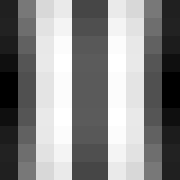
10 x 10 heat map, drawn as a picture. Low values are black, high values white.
It mirrors both left to right and top to bottom. No lone cell stands out from its neighbours. The centre is the ninth with the highest average. Streaks run downward.
